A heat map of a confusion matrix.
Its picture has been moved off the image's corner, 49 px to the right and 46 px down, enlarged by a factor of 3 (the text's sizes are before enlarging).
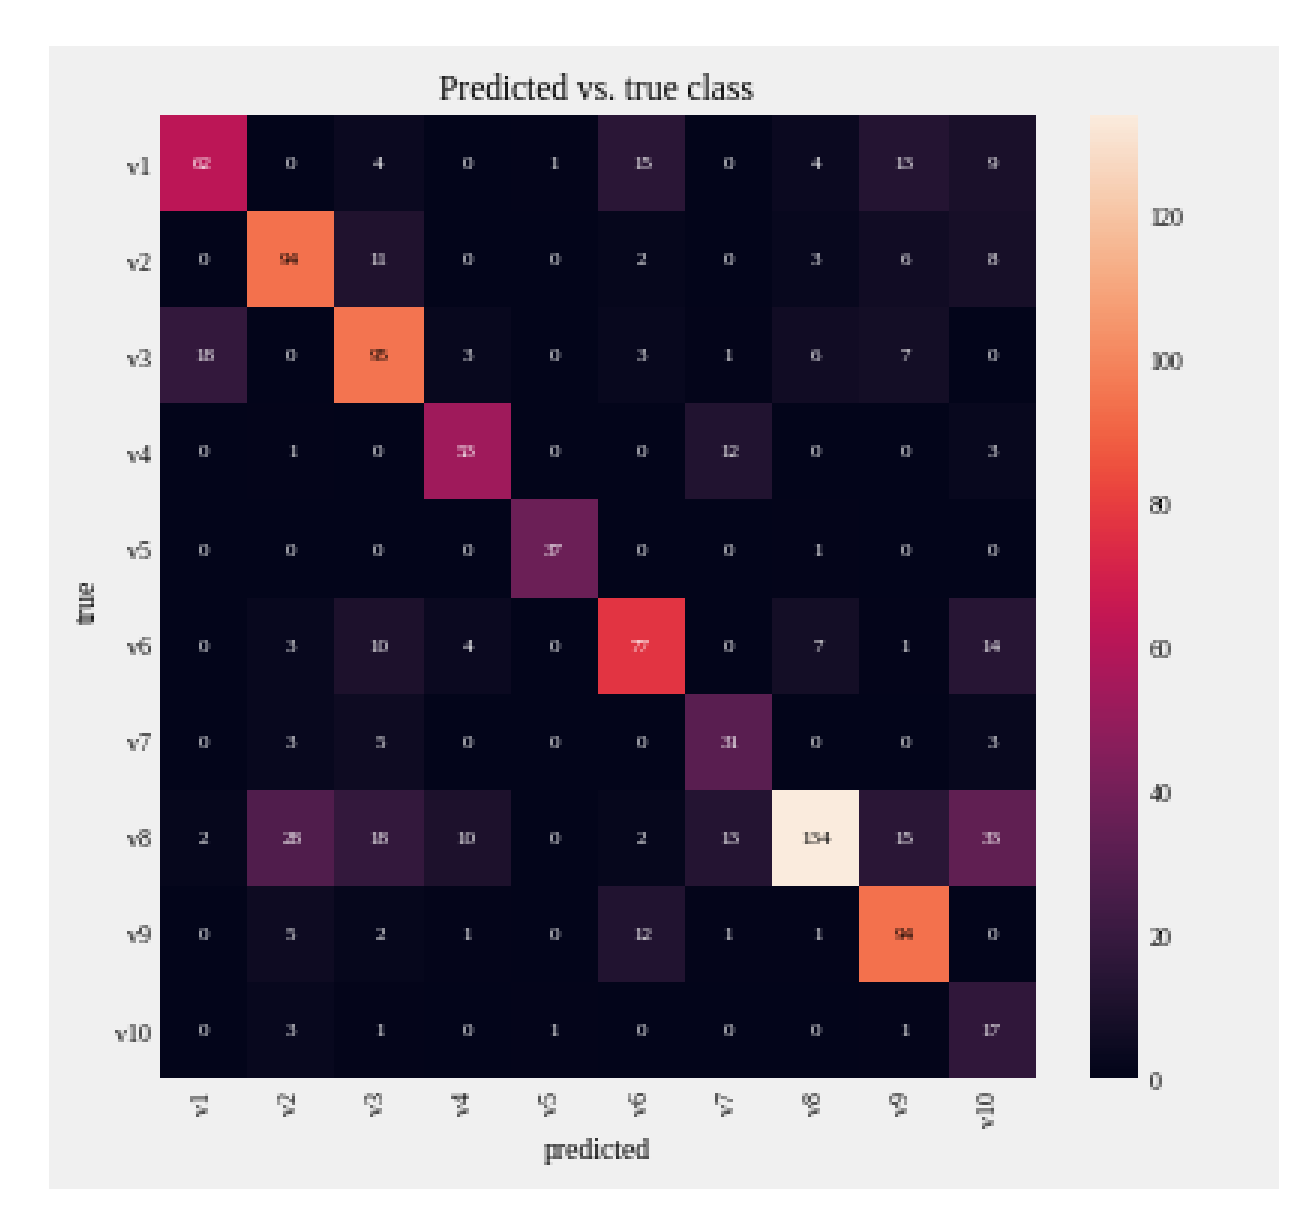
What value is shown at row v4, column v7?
12
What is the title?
Predicted vs. true class
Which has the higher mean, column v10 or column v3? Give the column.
v3
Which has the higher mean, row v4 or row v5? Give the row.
v4
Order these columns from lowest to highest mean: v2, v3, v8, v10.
v10, v2, v3, v8
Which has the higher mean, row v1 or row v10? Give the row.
v1
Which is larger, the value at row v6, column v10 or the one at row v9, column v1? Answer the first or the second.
the first
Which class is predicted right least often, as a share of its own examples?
v8
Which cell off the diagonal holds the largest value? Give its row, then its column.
v8, v10
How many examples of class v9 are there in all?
116
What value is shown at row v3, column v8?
6
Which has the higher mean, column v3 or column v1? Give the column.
v3
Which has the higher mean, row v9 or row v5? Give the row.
v9
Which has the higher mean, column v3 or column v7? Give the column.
v3
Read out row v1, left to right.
62 0 4 0 1 15 0 4 13 9
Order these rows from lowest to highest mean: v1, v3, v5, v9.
v5, v1, v9, v3
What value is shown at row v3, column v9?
7
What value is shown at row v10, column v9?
1
